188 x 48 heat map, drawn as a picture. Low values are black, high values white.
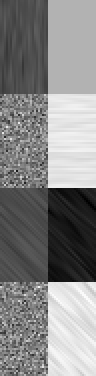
The table splits into 4 rows of 2 panels. Panel 1,1: low, streaked downward, faint in contrast. Panel 1,2: high, flat. Panel 2,1: middling, fine-grained, strong in contrast. Panel 2,2: very high, streaked across, faint in contrast. Panel 3,1: low, slanting down to the right, faint in contrast. Panel 3,2: very low, slanting down to the right, faint in contrast. Panel 4,1: middling, fine-grained, strong in contrast. Panel 4,2: very high, slanting down to the right, faint in contrast.
